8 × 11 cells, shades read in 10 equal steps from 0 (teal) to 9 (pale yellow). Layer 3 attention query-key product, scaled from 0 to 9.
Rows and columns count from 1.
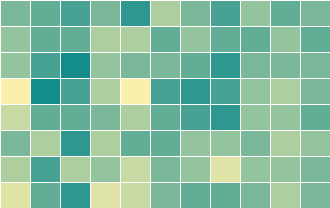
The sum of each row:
38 45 36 46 42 48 57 51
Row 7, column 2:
2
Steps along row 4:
down up up up down down up up up down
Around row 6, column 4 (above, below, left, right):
4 5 1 3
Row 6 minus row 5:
-3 3 -2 2 -3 0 3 4 -1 1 2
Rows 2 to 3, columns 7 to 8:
5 3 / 3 1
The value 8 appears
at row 7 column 8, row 8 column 1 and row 8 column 4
